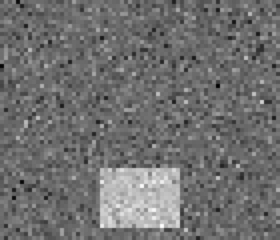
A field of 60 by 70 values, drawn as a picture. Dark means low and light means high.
Stripes: none. Ninth with the highest average: bottom middle. Histogram: skewed, a long tail of high values. Odd patch: higher, in the bottom middle.
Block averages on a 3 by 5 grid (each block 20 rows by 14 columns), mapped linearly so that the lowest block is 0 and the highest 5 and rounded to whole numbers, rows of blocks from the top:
0 0 0 0 0
0 0 0 0 0
0 1 5 1 0
